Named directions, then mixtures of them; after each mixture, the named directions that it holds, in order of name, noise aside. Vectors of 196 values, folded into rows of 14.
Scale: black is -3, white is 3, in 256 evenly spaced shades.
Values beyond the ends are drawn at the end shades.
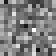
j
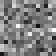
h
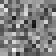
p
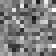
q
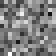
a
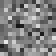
h, q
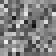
p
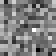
h, j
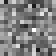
j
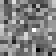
h, j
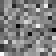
h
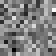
p, q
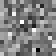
j, p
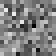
j, p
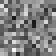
p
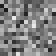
p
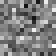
j, q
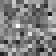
a, h
